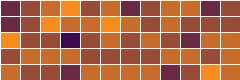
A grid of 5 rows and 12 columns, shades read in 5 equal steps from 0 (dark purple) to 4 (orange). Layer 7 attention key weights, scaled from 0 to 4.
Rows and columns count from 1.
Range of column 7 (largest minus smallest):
2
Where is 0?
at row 3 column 4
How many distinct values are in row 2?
4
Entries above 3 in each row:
1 2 1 0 1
